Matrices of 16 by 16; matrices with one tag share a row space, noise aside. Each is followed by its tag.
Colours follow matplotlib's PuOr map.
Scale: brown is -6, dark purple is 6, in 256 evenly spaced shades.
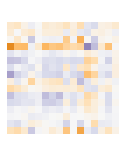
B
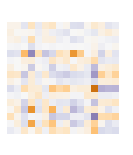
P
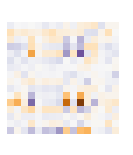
B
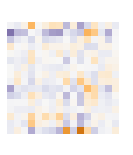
B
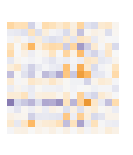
B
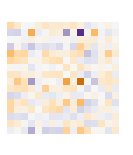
B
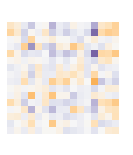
P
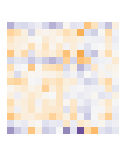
B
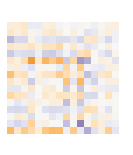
B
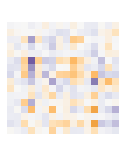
P
